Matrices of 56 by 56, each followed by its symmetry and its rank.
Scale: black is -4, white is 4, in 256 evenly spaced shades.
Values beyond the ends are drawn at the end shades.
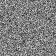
neither, full rank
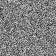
antisymmetric, full rank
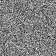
antisymmetric, full rank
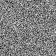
neither, full rank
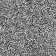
antisymmetric, full rank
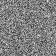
neither, full rank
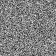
neither, full rank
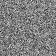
antisymmetric, full rank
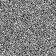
antisymmetric, full rank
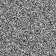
antisymmetric, full rank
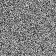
neither, full rank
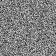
neither, full rank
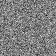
neither, full rank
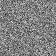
neither, full rank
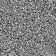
antisymmetric, full rank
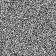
neither, full rank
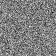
neither, full rank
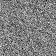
antisymmetric, full rank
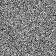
neither, full rank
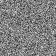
neither, full rank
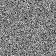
neither, full rank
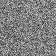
antisymmetric, full rank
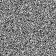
antisymmetric, full rank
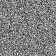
neither, full rank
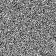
antisymmetric, full rank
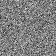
antisymmetric, full rank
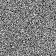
neither, full rank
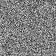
antisymmetric, full rank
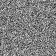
antisymmetric, full rank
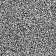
antisymmetric, full rank
